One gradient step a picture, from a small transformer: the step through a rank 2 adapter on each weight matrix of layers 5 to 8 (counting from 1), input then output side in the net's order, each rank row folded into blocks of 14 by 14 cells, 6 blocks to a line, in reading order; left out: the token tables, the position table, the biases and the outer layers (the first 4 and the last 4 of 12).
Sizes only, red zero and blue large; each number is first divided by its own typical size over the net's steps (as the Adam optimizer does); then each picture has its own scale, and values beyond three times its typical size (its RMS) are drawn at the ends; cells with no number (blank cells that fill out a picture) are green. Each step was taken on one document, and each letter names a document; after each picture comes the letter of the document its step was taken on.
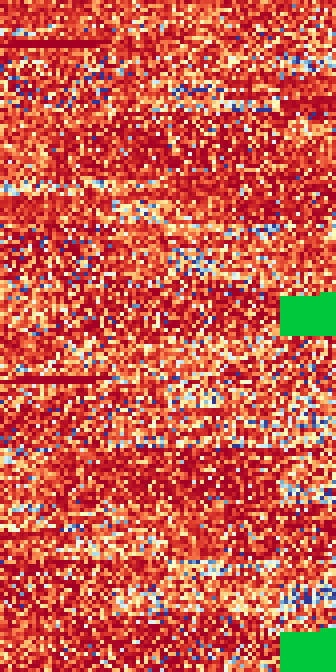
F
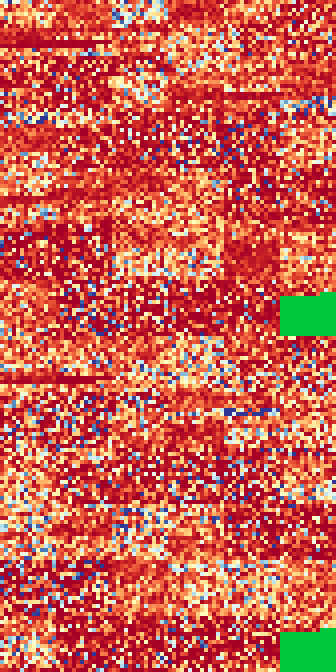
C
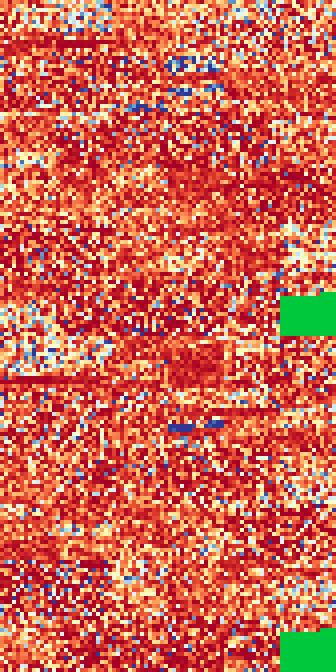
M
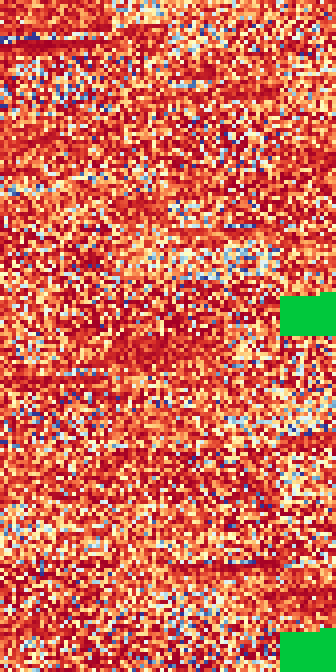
M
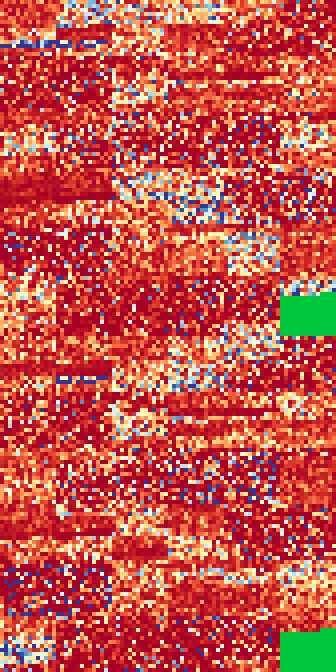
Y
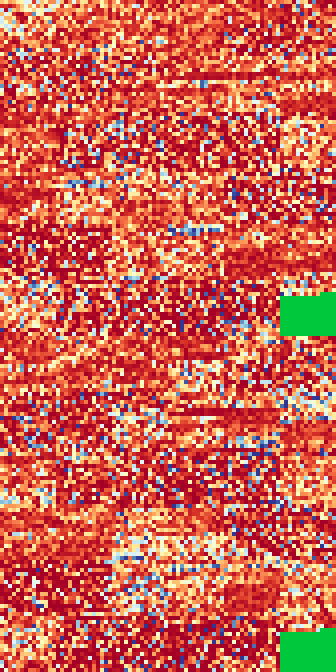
Y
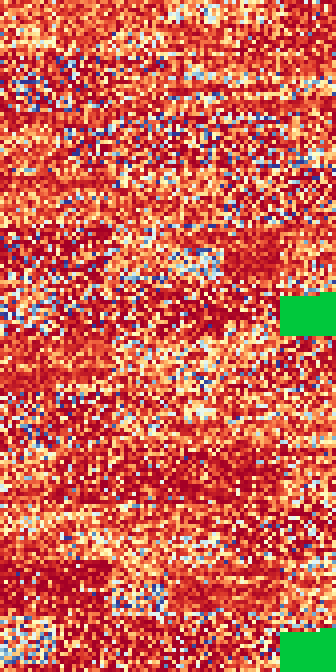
Y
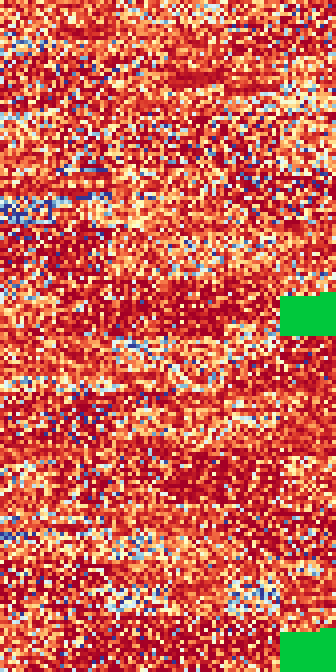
Y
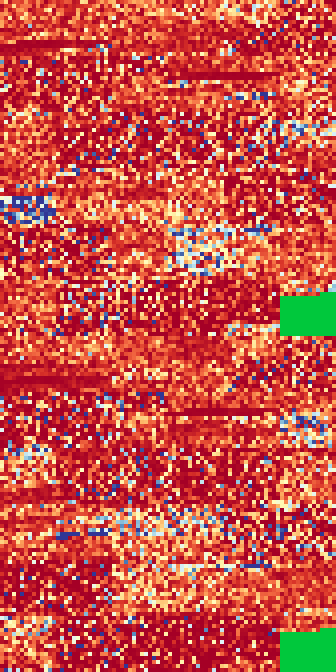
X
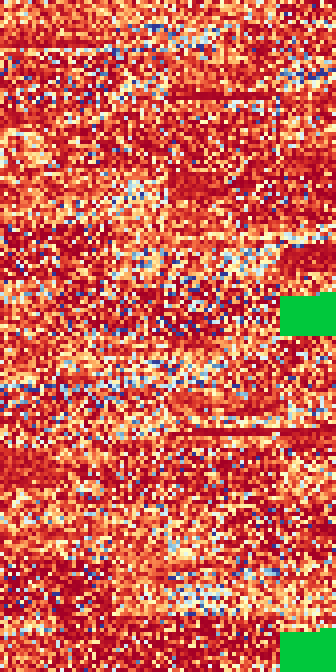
C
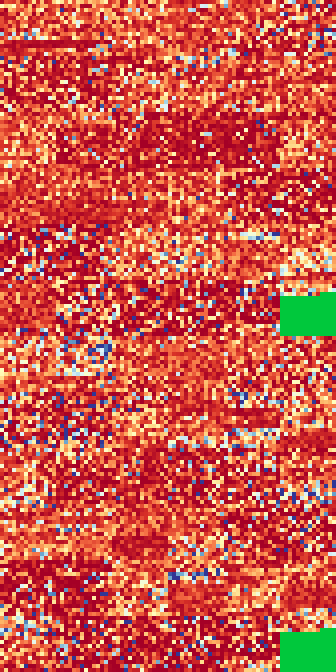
X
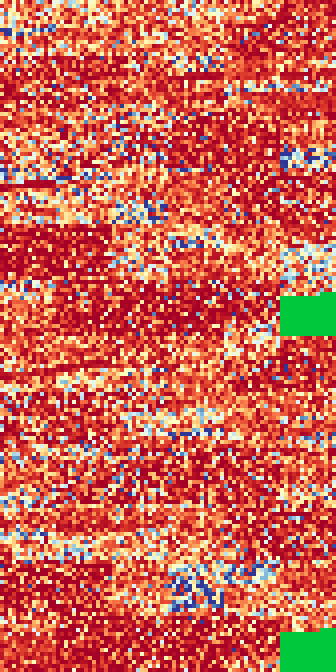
Y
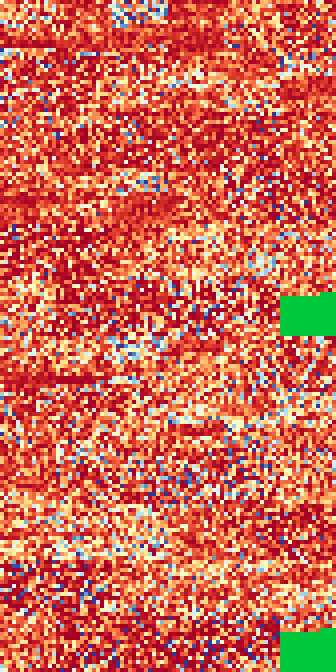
C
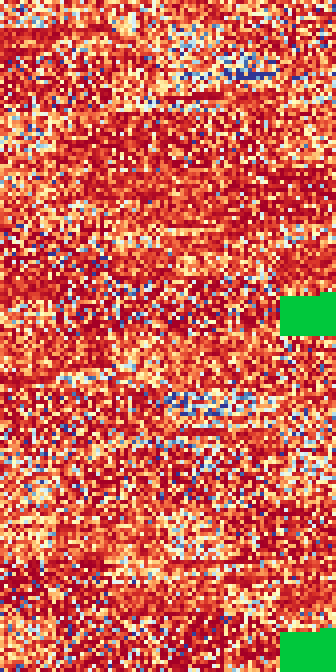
M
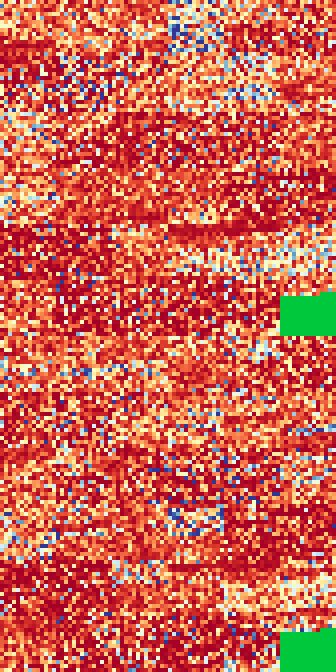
M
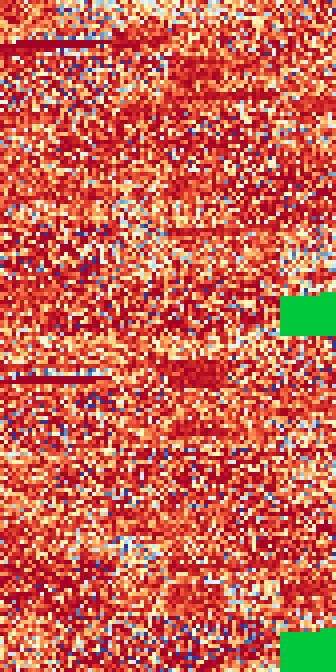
M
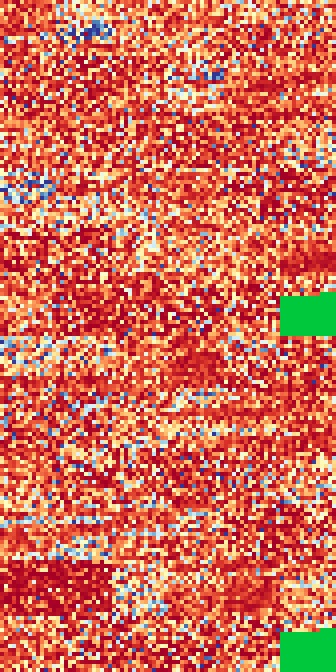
M
